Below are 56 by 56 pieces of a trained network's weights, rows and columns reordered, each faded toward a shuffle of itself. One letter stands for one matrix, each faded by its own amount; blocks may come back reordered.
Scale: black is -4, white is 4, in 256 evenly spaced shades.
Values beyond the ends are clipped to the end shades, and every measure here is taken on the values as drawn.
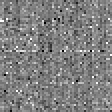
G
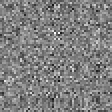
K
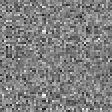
K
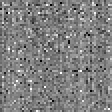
G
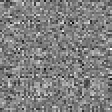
K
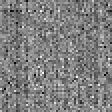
G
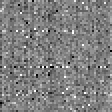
G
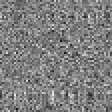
K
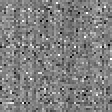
G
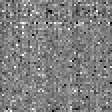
G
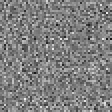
K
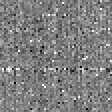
G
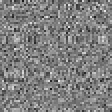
K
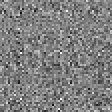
K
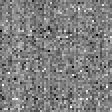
G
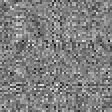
K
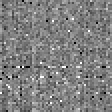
G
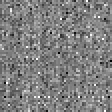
G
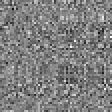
K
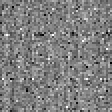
G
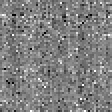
G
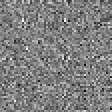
K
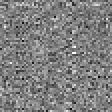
K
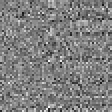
K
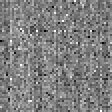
G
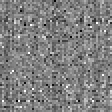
G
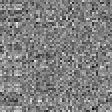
K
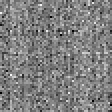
G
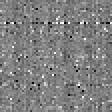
G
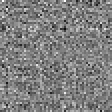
K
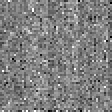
G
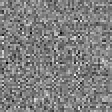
K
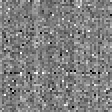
G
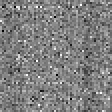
G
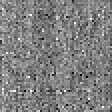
G
